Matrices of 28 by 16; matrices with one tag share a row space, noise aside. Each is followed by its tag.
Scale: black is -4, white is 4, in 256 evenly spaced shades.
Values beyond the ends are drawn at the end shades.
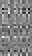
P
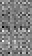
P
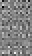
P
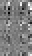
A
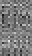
P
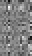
A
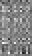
P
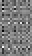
P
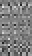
P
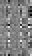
A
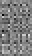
P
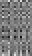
P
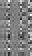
A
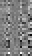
A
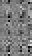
A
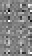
A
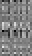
P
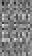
P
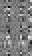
A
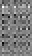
P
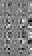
A
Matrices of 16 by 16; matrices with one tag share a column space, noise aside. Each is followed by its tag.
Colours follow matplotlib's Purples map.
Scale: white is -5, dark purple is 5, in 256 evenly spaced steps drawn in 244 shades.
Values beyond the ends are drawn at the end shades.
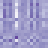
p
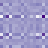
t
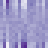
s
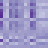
p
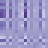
p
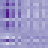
p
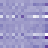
t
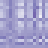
p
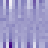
s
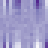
s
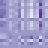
p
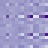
t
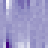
s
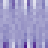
s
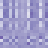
p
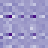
t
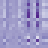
p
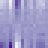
s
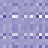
t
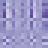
p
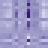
p
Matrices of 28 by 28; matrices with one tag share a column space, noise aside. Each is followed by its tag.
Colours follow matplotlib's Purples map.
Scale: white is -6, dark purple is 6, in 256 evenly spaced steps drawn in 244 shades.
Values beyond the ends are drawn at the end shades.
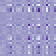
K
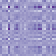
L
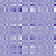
K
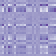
K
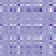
K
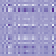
K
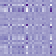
K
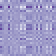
L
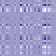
K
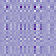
L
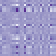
K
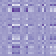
K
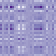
L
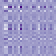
L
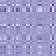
K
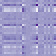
K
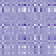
K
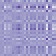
L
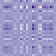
L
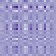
L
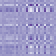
K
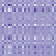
K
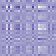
L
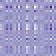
L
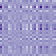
L
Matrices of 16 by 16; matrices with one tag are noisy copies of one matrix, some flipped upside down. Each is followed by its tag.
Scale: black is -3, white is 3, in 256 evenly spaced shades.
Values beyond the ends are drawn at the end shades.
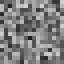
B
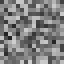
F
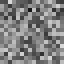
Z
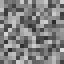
F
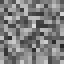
F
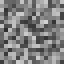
F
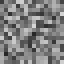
F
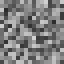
F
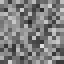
Z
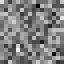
Z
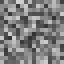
F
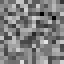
F
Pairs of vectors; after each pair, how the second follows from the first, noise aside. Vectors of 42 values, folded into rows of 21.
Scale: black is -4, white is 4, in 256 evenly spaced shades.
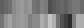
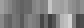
negated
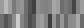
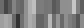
negated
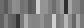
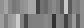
negated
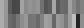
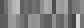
negated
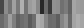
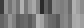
copied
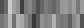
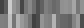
copied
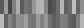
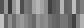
copied
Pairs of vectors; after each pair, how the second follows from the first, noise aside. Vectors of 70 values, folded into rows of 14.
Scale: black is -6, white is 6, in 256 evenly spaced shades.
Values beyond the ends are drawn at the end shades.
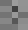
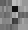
scaled up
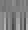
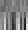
scaled up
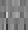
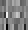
scaled up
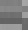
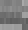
copied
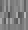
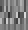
scaled up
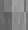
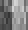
scaled up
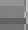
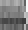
scaled up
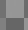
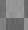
copied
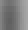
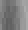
copied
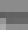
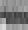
scaled up
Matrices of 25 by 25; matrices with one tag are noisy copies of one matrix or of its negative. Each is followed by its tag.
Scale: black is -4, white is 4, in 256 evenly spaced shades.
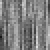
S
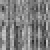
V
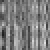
V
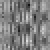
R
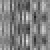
R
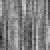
S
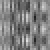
R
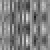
R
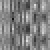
R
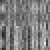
V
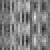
R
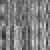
V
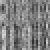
V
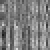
V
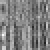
V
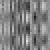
R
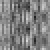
R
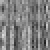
V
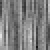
S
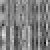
V
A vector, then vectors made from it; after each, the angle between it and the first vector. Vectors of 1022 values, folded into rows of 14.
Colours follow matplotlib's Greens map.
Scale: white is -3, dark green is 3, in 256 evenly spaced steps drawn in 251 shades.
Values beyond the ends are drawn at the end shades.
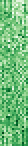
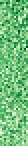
partly opposed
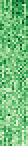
nearly opposite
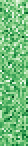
partly aligned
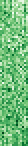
nearly parallel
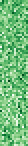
partly opposed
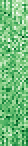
nearly parallel
